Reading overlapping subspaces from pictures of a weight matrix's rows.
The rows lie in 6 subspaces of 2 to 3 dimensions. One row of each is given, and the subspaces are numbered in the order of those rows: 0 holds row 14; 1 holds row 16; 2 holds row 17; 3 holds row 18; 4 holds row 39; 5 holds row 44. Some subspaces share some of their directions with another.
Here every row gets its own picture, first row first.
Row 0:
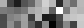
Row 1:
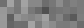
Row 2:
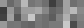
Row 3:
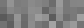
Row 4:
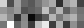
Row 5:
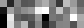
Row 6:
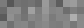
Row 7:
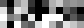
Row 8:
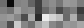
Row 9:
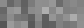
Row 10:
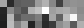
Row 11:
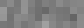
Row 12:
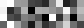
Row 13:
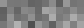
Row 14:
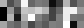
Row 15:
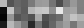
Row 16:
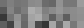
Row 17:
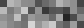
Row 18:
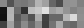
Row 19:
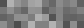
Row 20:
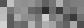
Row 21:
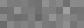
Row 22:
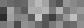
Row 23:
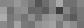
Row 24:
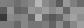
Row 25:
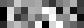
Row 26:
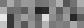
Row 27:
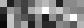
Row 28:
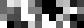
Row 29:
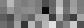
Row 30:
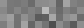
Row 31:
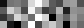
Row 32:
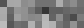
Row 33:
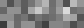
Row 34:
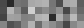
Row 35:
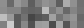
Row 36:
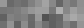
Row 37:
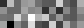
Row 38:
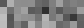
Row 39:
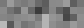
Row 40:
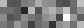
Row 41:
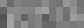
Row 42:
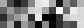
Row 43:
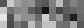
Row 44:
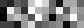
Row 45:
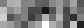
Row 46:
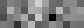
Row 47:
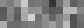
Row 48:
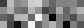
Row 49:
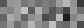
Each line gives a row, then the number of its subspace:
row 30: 1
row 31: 5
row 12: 5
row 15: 1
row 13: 4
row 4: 1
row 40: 2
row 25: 3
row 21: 4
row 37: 1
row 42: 3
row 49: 2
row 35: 1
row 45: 1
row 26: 2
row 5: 2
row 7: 5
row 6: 5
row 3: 1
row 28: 0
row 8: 5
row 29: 1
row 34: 5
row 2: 0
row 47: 0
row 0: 3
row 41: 2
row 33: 4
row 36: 3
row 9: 0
